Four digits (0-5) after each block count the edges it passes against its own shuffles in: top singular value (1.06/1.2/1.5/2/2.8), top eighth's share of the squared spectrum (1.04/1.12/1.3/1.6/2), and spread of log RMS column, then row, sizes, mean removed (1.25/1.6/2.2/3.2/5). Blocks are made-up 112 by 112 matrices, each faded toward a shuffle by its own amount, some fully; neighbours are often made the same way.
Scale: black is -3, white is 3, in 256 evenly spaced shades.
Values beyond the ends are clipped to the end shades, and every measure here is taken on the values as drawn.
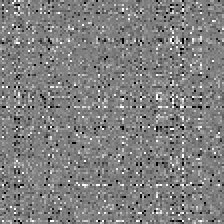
4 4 3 3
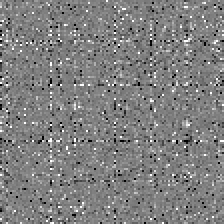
4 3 3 2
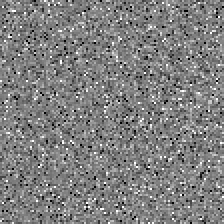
2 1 0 0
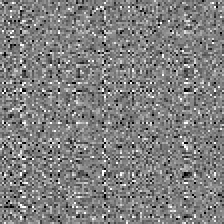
5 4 3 3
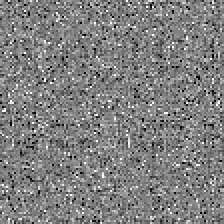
3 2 1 1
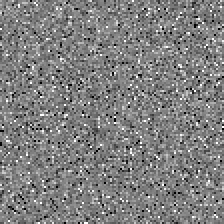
2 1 0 0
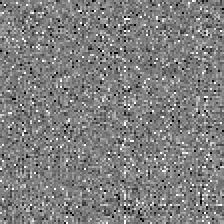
4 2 1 1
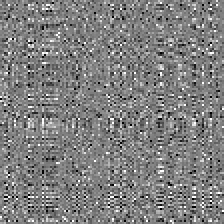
5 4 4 3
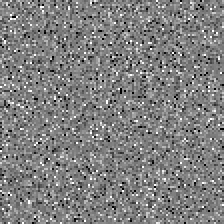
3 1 0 0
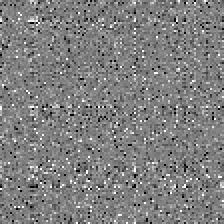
4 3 2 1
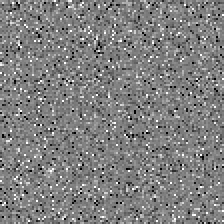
3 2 1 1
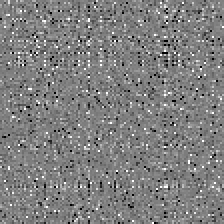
4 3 2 2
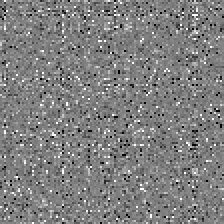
4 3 2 2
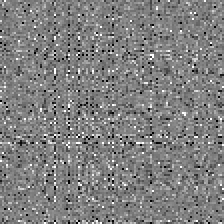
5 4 3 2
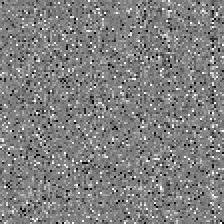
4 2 1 0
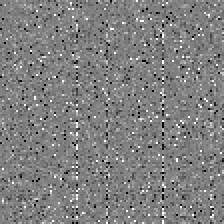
4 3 2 0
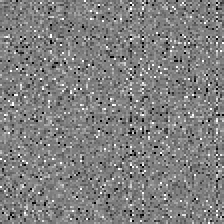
4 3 2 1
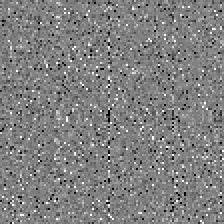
4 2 1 0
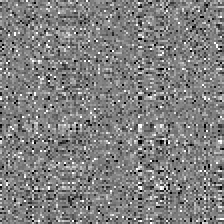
5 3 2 2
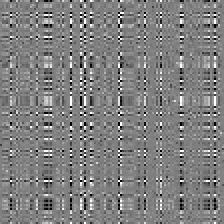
5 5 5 4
